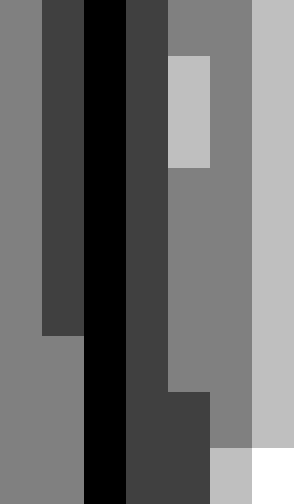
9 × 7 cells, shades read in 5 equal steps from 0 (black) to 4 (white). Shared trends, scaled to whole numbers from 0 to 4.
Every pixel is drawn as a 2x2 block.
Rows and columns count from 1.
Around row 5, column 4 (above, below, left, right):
1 1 0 2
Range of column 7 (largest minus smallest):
1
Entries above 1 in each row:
4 4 4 4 4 4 5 4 4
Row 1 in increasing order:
0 1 1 2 2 2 3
